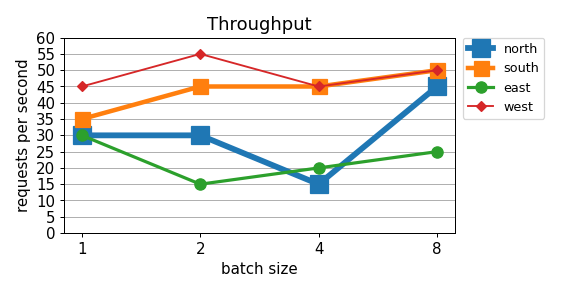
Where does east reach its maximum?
1
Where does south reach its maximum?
8
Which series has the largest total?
west
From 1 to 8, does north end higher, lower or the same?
higher
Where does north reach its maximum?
8
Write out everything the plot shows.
Title: Throughput
x-axis: batch size, ticks 1 2 4 8
y-axis: requests per second, ticks 0 5 10 15 20 25 30 35 40 45 50 55 60
Legend: north, south, east, west
Values:
north: 30 30 15 45
south: 35 45 45 50
east: 30 15 20 25
west: 45 55 45 50
